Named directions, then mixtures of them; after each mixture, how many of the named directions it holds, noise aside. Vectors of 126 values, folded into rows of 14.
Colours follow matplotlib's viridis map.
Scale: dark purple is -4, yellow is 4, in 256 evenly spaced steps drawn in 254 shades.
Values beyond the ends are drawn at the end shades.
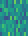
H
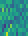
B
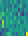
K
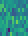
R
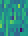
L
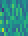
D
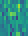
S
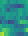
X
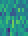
one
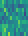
three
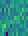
one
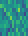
three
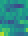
one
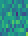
three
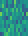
three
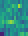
three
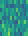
three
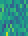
one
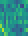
three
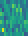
one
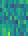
two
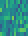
three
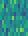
three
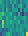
one
